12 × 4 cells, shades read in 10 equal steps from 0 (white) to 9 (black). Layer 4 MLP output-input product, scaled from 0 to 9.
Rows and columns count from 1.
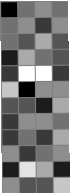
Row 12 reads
4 6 6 2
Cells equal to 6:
7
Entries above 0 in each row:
4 4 4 4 2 4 4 4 4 4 4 4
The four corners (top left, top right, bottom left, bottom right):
9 5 4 2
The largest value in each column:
9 9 8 8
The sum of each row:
23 20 20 22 14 19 23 20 22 20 20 18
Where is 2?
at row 6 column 1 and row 12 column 4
